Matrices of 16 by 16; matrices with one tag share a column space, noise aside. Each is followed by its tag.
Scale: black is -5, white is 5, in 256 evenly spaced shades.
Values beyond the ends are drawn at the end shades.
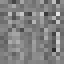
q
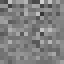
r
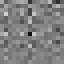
r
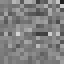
r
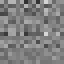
r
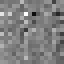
q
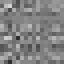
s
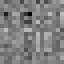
q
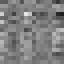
q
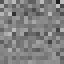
r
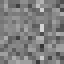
s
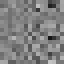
s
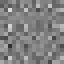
s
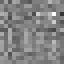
q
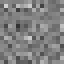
s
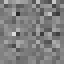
r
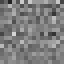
r
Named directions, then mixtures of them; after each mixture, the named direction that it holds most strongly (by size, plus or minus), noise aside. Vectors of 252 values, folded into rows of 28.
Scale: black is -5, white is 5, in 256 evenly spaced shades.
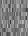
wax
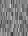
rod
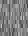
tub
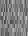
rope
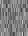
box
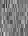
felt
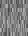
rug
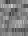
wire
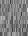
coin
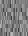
rod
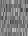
rope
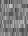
wire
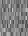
wax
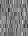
box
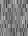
box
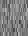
tub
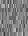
felt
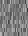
coin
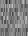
rope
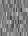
rod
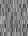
coin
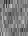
felt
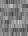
wire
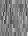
rope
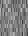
box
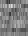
wire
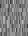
rug
